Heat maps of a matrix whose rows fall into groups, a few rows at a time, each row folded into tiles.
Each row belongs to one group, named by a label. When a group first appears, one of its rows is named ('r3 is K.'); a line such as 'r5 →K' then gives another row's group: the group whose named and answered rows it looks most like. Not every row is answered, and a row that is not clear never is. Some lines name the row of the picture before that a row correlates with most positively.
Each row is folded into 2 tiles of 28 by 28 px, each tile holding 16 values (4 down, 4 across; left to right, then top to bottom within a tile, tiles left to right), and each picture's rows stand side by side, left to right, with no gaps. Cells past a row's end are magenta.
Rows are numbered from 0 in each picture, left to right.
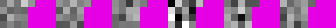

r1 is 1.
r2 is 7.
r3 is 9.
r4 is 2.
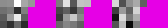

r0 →1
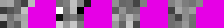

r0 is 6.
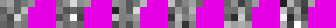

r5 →9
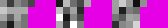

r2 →6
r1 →9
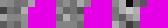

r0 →6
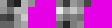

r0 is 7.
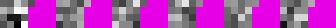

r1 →6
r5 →7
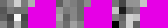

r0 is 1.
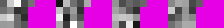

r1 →9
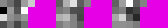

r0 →6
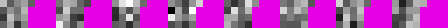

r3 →6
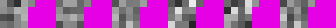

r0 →7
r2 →9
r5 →9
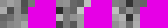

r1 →6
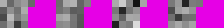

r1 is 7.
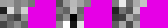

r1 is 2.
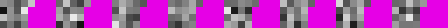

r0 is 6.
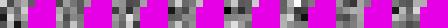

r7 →6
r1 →9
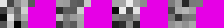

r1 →6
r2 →1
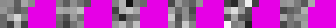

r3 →9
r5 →6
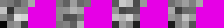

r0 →7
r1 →2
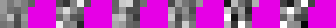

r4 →9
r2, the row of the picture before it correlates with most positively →2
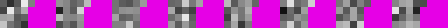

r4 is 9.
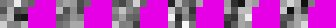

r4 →7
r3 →9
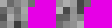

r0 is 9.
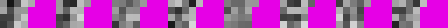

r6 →9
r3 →6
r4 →6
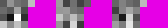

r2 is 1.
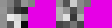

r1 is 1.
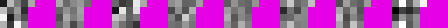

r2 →6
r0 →9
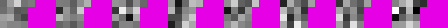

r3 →7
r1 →6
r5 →9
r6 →9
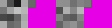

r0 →7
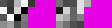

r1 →6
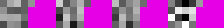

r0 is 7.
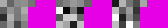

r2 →9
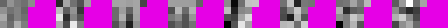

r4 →7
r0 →9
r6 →7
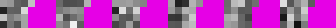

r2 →1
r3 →7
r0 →6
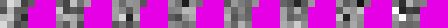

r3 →7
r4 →9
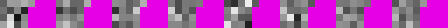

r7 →9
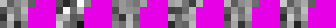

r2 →1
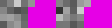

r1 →6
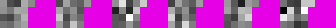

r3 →9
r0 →7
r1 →9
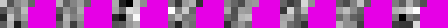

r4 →7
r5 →6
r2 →7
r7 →2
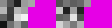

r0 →7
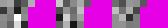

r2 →2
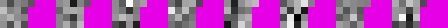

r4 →7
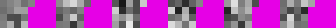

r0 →2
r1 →1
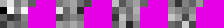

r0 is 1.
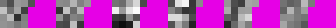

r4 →7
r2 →2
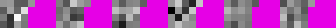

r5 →9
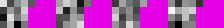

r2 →9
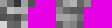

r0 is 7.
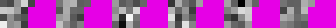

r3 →9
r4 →7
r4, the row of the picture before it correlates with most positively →0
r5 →6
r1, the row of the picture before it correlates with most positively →1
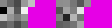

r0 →6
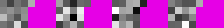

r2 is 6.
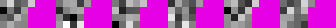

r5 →6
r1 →2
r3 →9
